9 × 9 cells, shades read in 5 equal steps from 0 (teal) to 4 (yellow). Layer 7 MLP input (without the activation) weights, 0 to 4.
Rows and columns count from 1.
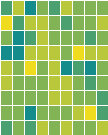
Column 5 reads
1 2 2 3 3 3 3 2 2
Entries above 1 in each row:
6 7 6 7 6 8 8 7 7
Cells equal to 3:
22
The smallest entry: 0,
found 7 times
